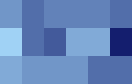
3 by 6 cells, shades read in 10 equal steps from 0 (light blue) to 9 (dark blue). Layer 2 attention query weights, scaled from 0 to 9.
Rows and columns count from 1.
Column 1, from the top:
3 0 2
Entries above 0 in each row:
6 5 6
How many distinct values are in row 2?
5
